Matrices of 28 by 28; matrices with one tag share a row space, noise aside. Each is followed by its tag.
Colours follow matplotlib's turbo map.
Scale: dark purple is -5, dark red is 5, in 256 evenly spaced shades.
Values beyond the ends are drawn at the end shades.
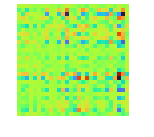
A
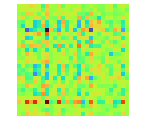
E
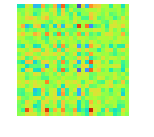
E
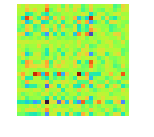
E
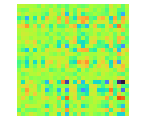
A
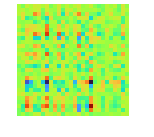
E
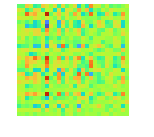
E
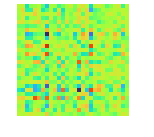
E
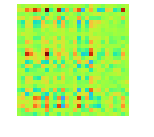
E
